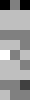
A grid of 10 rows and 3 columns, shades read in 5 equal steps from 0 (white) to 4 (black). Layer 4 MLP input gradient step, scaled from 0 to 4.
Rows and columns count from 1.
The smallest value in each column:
0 1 1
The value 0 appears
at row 6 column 1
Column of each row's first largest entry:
1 1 1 1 3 2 3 1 3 2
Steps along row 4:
same same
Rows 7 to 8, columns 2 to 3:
1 2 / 1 1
